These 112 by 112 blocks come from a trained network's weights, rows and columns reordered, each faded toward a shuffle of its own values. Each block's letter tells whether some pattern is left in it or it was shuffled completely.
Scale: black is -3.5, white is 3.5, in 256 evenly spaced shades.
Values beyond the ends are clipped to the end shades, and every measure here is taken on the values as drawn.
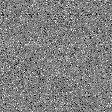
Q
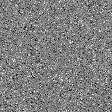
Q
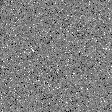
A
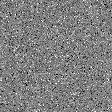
A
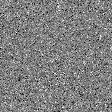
A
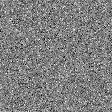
Q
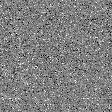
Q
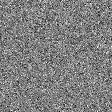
A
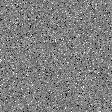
A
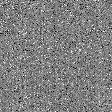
Q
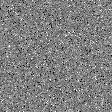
A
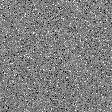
A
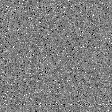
Q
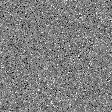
A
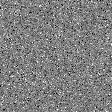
A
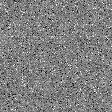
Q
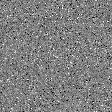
A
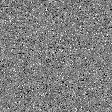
A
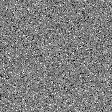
A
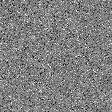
A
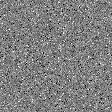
A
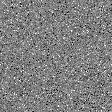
Q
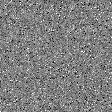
Q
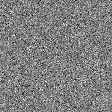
A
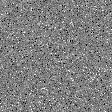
A
